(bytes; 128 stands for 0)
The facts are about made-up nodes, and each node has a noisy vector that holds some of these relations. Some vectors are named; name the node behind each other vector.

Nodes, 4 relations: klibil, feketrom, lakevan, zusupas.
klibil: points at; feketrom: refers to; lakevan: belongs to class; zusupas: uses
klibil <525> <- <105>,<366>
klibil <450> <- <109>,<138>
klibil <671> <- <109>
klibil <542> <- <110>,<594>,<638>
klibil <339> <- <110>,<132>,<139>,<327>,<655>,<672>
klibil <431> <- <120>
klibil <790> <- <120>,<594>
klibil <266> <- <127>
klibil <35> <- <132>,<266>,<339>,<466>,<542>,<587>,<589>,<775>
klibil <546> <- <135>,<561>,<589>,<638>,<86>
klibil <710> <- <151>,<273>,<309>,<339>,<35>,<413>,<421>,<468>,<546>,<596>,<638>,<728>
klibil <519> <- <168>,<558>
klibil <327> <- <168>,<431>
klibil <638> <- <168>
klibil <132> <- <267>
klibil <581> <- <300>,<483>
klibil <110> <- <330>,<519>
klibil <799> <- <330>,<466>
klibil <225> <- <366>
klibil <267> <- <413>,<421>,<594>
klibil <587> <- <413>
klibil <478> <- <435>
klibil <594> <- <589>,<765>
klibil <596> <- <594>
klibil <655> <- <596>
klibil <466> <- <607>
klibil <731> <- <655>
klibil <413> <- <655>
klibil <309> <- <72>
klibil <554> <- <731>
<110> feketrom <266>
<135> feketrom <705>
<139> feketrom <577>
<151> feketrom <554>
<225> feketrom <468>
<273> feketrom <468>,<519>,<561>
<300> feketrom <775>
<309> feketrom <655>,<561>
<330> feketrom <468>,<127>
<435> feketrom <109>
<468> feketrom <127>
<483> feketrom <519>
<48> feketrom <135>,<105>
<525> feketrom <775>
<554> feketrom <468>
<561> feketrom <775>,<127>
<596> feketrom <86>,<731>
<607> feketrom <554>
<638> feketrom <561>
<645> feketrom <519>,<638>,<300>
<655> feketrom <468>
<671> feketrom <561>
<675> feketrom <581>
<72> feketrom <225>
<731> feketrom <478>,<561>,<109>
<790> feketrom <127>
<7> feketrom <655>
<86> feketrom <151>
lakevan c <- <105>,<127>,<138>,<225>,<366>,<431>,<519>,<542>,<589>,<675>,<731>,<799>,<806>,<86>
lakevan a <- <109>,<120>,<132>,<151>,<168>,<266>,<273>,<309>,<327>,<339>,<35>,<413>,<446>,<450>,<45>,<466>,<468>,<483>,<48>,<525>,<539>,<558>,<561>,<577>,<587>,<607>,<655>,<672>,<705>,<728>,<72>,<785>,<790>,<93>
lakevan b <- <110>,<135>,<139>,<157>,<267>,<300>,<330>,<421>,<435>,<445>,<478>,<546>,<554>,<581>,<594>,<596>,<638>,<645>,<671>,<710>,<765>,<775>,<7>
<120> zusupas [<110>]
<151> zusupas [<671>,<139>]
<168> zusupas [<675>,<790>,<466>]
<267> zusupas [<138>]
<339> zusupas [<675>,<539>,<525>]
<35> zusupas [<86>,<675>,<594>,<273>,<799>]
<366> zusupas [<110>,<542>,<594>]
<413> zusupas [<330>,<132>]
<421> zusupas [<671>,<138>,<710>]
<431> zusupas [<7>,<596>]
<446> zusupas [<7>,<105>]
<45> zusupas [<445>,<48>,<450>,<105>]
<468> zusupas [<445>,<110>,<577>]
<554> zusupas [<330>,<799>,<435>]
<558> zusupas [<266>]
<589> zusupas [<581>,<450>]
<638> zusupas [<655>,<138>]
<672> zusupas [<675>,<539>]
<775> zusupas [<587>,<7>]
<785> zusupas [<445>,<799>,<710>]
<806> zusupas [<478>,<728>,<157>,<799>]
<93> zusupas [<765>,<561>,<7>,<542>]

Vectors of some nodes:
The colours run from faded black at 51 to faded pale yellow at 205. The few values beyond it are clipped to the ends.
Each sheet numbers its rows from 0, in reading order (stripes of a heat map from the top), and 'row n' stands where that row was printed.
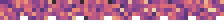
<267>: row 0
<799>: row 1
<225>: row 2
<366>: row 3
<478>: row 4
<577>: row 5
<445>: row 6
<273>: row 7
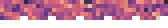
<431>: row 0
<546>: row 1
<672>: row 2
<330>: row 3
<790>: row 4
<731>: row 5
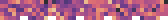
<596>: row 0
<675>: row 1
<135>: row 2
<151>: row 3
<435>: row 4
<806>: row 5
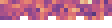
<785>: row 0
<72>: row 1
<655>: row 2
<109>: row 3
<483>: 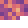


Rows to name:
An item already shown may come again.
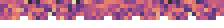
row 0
<655>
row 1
<139>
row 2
<775>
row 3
<785>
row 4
<587>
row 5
<561>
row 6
<139>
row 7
<594>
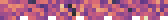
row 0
<120>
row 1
<7>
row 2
<581>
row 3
<790>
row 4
<765>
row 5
<638>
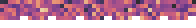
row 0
<7>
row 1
<309>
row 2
<705>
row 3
<48>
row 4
<519>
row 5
<478>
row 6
<105>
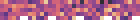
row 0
<558>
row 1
<554>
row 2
<86>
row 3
<675>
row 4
<554>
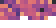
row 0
<157>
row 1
<589>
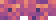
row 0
<413>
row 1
<132>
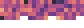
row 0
<366>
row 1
<542>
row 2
<671>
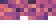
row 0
<765>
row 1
<645>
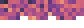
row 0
<645>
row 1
<300>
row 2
<450>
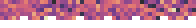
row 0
<327>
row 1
<127>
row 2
<138>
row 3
<728>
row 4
<450>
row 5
<110>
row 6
<266>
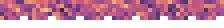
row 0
<525>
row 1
<468>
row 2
<435>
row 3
<120>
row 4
<35>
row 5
<710>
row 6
<48>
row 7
<132>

